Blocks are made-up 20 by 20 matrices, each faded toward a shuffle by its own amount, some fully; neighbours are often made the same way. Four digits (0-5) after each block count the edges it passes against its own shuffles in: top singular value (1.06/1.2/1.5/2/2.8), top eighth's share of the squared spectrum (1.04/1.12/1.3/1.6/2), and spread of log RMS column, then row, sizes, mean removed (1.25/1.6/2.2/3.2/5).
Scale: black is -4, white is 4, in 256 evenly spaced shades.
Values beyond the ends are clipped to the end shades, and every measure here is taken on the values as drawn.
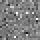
0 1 0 0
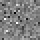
0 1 0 0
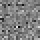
1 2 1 1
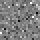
0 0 0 0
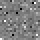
0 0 0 0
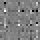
3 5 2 1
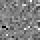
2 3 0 1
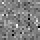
1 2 0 0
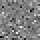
0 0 0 0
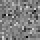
1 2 0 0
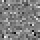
1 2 0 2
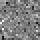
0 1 0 0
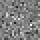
1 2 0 0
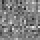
3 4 0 1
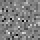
1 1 0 0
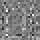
3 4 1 1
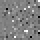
1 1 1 0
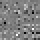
3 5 2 1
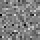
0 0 0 1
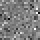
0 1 0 0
